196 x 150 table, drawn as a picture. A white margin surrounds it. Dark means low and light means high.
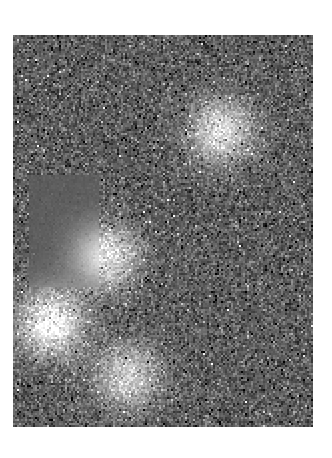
There are four bumps. The halves do not mirror each other. An odd patch, calmer than its surroundings, sits in the middle left. The middle left is the calmest part. The ninth with the highest average is the bottom left. No row or column stands out.
